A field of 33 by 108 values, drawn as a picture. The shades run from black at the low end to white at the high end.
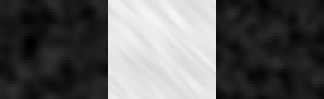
The table splits into one row of 3 panels. Panel 1,1: very low, blotchy, faint in contrast. Panel 1,2: very high, slanting down to the right, faint in contrast. Panel 1,3: very low, blotchy, faint in contrast.
